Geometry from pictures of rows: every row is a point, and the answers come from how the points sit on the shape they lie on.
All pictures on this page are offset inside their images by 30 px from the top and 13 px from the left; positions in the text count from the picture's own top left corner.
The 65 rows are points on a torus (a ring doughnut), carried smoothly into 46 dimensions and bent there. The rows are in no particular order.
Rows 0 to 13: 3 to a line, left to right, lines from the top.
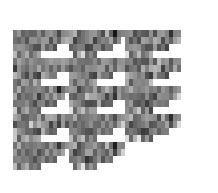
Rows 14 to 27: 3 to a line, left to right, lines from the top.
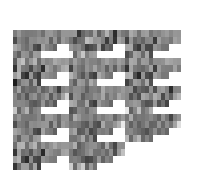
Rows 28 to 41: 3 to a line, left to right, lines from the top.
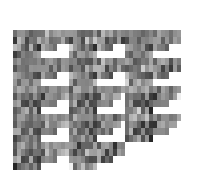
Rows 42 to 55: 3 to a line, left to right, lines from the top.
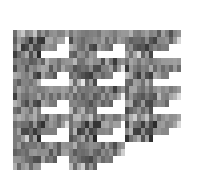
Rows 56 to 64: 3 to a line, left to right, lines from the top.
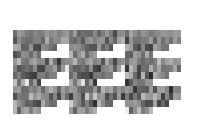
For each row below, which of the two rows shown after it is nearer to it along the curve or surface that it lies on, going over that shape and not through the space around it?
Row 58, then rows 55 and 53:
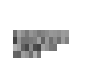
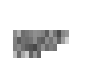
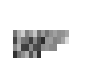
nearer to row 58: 53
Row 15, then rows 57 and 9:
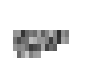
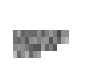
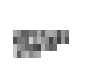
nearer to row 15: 9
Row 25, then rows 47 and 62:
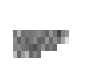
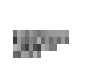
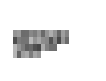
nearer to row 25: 62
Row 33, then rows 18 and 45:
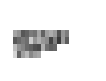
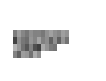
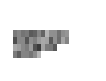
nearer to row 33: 18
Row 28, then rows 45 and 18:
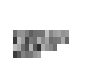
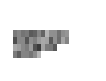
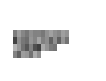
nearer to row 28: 45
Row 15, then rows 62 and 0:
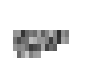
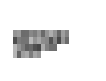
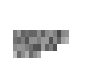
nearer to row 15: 62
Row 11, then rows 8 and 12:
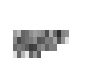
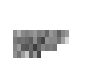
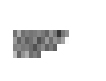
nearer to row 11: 8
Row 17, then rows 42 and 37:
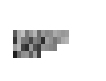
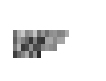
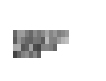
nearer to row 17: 42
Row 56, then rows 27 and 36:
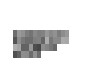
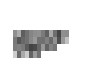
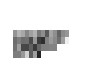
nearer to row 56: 36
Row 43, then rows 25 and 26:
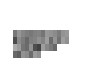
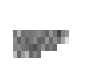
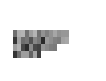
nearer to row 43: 26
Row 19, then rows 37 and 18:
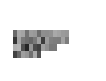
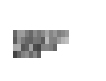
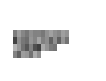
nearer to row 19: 18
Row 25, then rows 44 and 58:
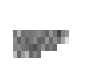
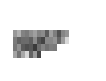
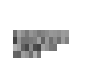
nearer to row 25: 44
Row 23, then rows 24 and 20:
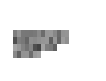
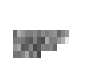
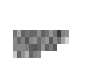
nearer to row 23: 20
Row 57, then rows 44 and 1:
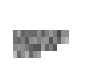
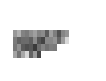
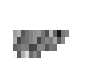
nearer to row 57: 44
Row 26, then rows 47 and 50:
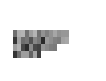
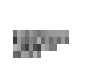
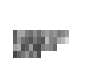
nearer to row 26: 47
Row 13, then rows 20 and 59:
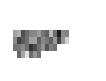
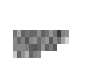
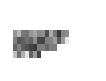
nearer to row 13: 59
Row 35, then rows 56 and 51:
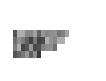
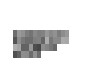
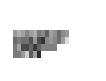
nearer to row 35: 56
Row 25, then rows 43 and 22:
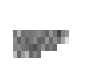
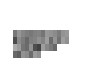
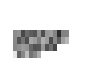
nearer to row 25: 22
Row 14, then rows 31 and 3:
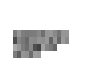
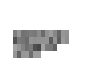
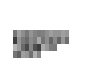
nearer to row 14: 31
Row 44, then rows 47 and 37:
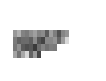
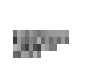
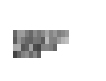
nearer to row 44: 37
